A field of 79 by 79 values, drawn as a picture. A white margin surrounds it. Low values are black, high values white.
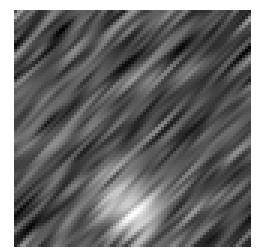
Bumps: one, in the bottom middle. Histogram: skewed, a long tail of high values. Odd rows or columns: none. Ninth with the highest average: bottom middle. Grain: diagonal, up to the right.
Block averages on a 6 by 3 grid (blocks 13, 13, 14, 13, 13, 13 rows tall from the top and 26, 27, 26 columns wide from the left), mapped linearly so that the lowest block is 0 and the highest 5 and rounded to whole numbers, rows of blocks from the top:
1 1 0 | 1 1 0 | 1 1 0 | 1 1 1 | 1 5 1 | 1 5 1
